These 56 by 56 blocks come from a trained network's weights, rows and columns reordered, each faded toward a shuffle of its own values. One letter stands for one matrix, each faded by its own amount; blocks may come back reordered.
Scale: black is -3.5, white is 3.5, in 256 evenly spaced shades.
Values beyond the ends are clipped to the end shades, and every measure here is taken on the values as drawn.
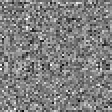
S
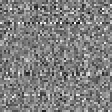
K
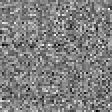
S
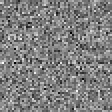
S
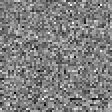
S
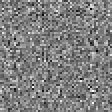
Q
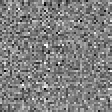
Q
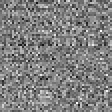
K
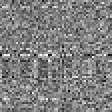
K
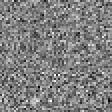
K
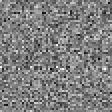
K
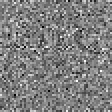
S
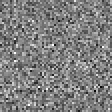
S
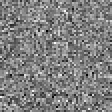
S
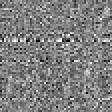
K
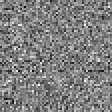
S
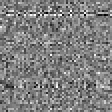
K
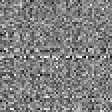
K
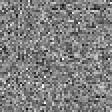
S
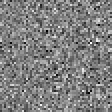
Q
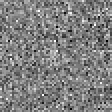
Q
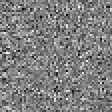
Q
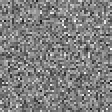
S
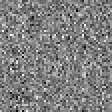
Q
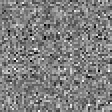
Q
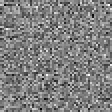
K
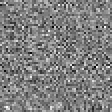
K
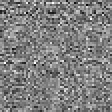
K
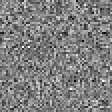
K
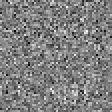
Q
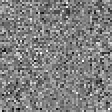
Q
